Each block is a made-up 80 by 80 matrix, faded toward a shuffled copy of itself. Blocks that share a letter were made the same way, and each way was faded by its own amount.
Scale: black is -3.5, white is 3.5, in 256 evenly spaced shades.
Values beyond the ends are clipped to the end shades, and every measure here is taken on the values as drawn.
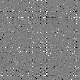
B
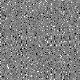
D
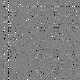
B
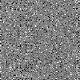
D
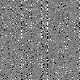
D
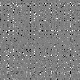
B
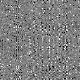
D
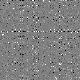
B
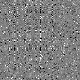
D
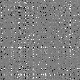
B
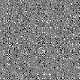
D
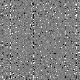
D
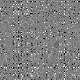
B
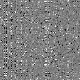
D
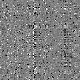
D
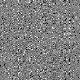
D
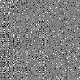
D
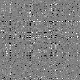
B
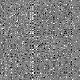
D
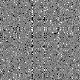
D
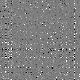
B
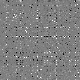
B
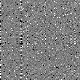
D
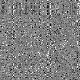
D
